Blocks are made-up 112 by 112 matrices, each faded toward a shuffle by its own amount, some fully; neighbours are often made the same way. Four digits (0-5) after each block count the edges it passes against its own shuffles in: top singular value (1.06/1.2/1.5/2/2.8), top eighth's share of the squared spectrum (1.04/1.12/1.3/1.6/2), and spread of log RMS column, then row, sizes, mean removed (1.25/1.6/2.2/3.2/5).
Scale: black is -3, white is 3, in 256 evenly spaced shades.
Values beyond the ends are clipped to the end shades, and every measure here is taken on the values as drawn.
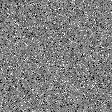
0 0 0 0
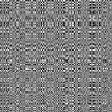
5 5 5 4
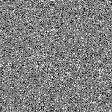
3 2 1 1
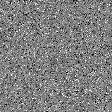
3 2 0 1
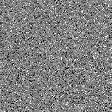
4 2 1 1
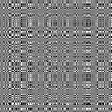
5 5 5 5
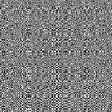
5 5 4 4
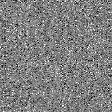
4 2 1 1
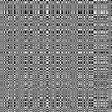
5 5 5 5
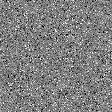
3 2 0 0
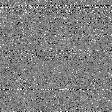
2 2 0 3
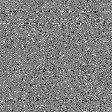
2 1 0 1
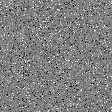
0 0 0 0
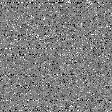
2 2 0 3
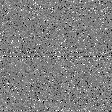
2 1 0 2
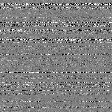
2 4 0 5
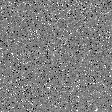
0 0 0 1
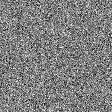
1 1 0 0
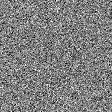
2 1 0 0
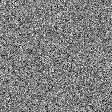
2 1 0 0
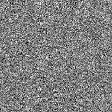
3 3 1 1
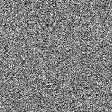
3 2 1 1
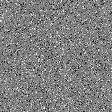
2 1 0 0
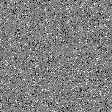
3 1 0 0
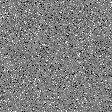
2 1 0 0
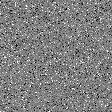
0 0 0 0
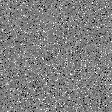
3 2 0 0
